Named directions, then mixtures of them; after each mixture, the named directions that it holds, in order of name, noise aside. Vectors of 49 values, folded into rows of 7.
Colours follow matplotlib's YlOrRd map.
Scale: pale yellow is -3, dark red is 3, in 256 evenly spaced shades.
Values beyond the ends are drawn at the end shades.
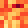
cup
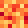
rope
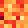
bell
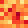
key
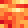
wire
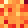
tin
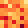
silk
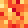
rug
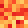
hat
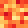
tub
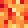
rug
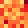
tin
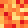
tub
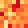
cup, rope, rug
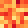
tub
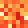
hat, key, rope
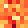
cup, rug, tub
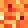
bell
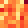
bell, tin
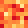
rope, tub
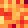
tin, tub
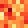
bell, rug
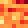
tin, tub, wire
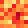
key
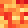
tub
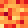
tub
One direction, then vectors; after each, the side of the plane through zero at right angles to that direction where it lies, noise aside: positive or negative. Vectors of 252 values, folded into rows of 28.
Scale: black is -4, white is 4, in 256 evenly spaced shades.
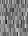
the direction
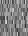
negative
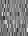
negative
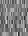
negative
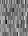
positive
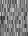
negative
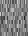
negative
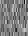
negative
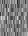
positive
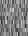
negative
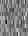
positive
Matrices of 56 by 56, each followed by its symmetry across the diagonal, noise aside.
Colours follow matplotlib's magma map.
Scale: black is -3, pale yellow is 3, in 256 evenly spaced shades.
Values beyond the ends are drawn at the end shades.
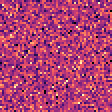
neither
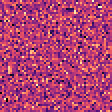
antisymmetric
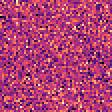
antisymmetric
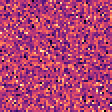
antisymmetric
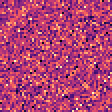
symmetric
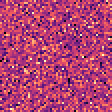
neither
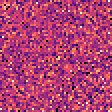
symmetric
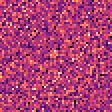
symmetric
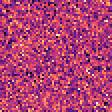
neither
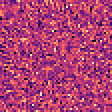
antisymmetric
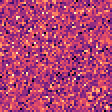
symmetric
